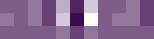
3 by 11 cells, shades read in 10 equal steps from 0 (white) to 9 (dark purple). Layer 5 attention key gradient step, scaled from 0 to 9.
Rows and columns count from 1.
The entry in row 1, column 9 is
6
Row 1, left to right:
6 6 5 7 3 8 2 6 6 5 7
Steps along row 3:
same same same down up down up same same same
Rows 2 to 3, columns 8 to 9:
6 5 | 6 6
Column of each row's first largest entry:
6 6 6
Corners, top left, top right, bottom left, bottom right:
6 7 6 6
